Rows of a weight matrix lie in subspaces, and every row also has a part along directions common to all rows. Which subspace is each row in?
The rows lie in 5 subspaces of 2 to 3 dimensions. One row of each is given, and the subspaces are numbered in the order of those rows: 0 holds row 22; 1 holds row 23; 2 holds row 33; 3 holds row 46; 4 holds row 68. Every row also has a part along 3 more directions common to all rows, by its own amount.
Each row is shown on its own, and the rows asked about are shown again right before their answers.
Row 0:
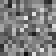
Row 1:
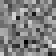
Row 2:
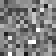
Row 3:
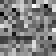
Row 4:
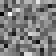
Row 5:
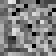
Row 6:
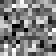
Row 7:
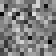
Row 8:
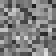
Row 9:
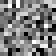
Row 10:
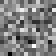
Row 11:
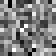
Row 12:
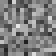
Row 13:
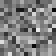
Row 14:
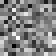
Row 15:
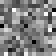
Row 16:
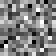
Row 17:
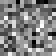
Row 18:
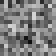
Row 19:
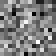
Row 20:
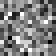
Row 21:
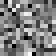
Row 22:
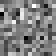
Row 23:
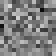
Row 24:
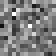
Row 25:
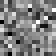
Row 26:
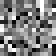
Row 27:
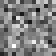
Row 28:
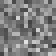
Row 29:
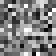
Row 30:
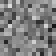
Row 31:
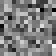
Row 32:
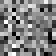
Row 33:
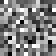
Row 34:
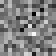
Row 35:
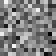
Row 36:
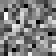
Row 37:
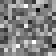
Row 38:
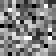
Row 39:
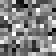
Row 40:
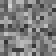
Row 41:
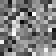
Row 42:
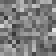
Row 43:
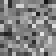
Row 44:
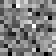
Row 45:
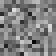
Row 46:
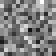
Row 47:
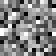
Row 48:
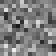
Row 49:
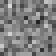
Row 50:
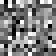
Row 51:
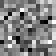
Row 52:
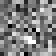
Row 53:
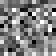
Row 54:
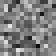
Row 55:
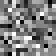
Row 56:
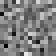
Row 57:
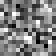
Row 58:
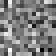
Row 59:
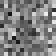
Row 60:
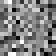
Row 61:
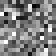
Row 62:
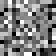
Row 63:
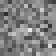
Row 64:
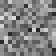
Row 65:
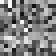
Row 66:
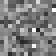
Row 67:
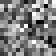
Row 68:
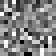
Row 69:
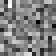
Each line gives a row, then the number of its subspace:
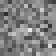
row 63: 1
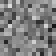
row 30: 3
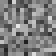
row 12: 0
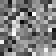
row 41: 4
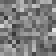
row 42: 0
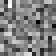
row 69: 3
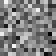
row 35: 1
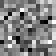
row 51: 4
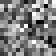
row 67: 3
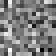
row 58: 3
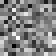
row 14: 1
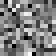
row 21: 1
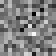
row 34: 3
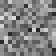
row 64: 1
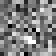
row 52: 2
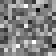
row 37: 0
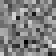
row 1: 0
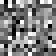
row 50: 2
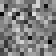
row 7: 4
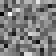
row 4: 4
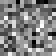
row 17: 3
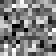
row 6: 0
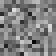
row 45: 4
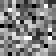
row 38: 2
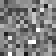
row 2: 2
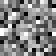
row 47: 1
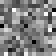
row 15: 4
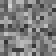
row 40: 2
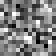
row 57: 2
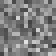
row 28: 0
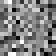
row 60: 1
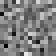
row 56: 4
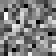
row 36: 0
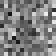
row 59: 4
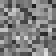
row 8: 4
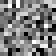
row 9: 3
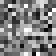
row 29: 1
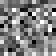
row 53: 4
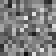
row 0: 3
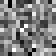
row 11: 2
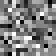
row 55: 2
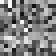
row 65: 0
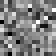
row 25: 3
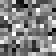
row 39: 0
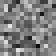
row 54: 2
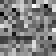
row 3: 0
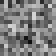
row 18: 2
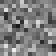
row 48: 0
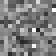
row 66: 2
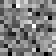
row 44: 3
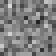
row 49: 3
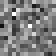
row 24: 1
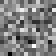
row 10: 2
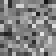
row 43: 3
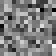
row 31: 1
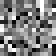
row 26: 1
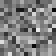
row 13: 2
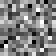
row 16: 3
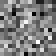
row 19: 4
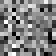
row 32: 1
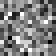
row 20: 4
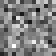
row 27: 0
